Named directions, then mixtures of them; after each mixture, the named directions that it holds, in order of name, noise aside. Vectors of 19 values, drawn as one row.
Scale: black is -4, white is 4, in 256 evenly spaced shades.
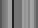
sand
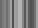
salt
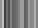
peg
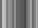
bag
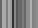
bag, sand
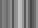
salt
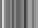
bag, peg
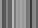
bag, sand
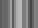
bag, salt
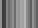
bag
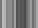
bag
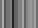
peg, sand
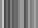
peg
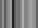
peg, sand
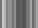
bag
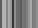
bag, sand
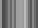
bag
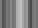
bag, salt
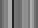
sand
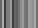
peg, sand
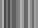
peg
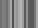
salt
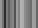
bag, peg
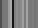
salt, sand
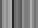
bag, sand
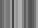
salt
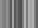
salt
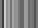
peg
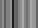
peg, sand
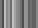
peg, sand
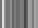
bag, peg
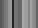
sand
